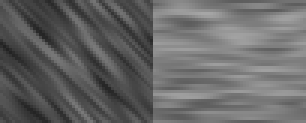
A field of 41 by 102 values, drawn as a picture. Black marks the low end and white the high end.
The table splits into one row of 2 panels. Panel 1,1: low, slanting down to the right. Panel 1,2: middling, streaked across.
